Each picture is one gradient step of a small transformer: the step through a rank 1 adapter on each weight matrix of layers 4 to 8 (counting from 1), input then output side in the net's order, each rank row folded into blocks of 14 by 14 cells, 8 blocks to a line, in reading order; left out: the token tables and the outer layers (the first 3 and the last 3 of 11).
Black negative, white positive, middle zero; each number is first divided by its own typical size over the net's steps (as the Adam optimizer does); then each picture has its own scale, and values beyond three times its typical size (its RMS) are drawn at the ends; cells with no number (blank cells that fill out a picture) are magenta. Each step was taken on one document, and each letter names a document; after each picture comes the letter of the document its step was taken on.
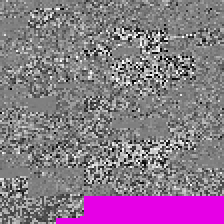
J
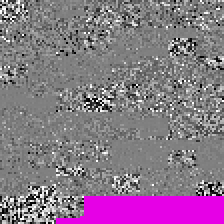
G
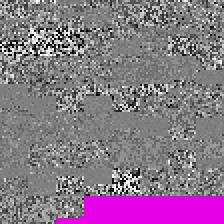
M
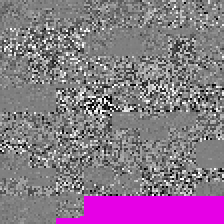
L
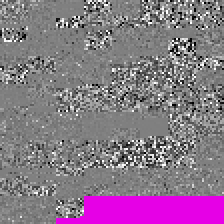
G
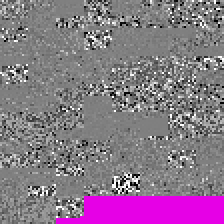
G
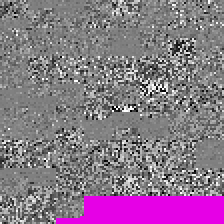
L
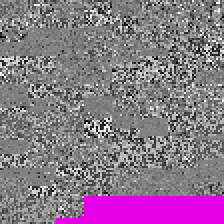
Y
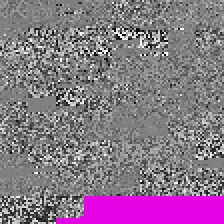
J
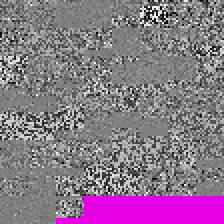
M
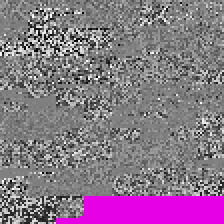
J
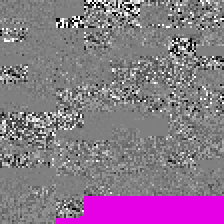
G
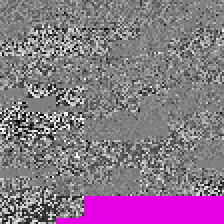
J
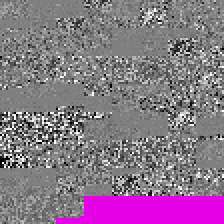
L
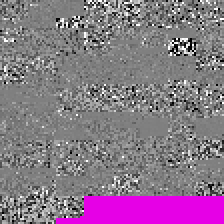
G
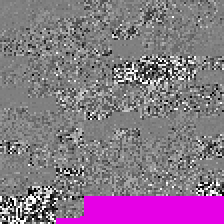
L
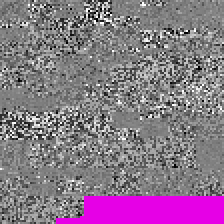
Y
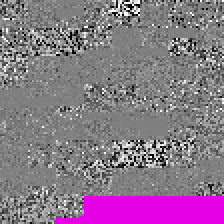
G
